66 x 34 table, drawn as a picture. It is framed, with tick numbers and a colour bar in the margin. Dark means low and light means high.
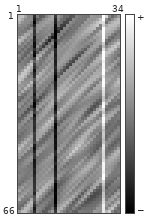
Ninth with the highest average: top right. Average level on the scale: 50%. Odd lines: columns 6, 13 and 29.
